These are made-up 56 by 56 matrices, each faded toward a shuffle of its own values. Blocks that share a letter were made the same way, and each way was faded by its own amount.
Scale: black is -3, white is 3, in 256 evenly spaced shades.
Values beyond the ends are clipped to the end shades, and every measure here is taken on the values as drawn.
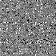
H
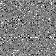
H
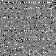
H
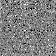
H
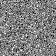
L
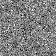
L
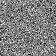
L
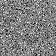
L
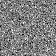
L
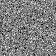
L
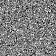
L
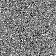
L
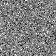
L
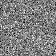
L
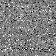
H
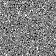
L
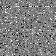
H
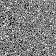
L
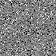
H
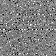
H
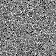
L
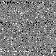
H
